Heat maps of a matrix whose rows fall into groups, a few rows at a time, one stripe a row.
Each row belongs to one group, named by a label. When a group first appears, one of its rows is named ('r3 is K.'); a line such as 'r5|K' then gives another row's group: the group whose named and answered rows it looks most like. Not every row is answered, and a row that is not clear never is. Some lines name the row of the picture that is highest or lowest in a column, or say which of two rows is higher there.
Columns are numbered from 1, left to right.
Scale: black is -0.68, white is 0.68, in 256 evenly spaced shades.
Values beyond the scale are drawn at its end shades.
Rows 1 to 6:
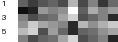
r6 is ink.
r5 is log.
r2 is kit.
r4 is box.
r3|ink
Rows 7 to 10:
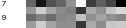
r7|ink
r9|kit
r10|box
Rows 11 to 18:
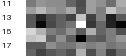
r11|box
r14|ink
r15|log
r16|log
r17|kit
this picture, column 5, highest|12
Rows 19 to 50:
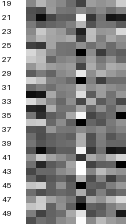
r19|box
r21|ink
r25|kit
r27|log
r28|box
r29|kit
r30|log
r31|kit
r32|kit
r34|kit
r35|ink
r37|kit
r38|ink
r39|ink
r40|ink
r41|box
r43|kit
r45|log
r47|box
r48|log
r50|kit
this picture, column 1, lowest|32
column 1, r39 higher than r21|Yes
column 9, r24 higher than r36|Yes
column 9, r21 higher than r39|No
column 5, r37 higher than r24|No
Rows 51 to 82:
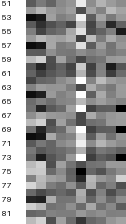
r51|kit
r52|box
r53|kit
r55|ink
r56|box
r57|kit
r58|kit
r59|log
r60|ink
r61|ink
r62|kit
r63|box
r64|kit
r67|box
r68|log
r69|ink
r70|kit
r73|ink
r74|log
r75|log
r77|log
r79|kit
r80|log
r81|kit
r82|log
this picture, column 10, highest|76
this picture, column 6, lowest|75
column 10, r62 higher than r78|Yes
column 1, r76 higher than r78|Yes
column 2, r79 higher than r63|No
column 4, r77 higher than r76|No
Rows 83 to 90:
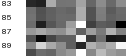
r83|kit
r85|ink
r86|ink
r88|ink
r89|box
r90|kit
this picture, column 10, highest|89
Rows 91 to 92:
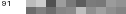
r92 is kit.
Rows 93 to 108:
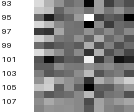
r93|log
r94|log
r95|ink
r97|kit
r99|ink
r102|kit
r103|ink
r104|box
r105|log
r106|ink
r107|box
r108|box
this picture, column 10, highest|104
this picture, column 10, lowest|95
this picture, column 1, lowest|97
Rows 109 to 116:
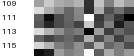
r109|box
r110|log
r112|ink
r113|log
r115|log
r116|kit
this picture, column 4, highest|109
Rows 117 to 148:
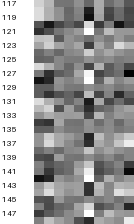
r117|log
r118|log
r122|log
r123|box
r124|kit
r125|kit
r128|kit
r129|kit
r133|box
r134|kit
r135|kit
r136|box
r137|box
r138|kit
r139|kit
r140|ink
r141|ink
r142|kit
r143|box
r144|box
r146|ink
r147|kit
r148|box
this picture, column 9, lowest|120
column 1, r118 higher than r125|Yes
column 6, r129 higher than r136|Yes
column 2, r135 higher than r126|No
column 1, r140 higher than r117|No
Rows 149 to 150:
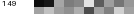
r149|kit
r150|box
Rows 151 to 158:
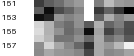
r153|kit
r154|log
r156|log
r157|box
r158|box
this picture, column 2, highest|157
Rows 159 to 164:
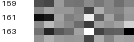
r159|kit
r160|box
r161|kit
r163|ink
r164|box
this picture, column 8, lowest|163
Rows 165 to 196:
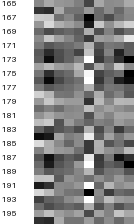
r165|box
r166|kit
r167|log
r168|box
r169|ink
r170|box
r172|ink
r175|ink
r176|ink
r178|log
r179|box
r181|box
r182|log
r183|ink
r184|kit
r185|log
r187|ink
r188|ink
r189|ink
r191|kit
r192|log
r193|kit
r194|ink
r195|box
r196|kit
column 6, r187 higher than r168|Yes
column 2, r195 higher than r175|Yes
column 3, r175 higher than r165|No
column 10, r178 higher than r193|No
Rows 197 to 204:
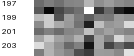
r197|kit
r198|ink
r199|log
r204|box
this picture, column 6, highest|198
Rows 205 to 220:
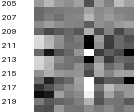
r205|box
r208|box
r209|ink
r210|log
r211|log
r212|ink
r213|log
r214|log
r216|ink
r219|ink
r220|kit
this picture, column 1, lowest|218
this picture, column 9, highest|205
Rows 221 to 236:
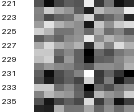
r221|ink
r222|box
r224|box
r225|log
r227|box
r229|log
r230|box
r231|ink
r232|ink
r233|log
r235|ink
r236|kit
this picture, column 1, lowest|236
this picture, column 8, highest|226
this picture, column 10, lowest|231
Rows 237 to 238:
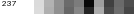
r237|log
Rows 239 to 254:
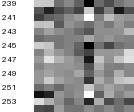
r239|log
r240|ink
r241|kit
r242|log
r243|box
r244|kit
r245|log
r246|box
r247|box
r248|box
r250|box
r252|kit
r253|log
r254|kit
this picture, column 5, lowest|240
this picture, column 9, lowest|240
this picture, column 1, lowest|252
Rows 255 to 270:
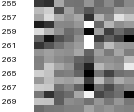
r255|kit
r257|box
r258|kit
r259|log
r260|ink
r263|box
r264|box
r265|log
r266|box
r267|log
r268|ink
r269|log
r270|kit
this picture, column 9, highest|257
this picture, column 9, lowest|260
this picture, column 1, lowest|258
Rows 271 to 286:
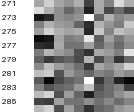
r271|box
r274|box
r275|box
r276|kit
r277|kit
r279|ink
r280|box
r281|log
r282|ink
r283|ink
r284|log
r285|kit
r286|log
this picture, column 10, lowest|282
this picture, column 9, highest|271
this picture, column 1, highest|272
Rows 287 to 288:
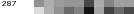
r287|box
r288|log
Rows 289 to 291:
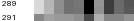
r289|log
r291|box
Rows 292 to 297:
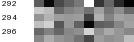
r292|ink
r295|log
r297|box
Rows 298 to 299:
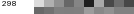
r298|log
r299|kit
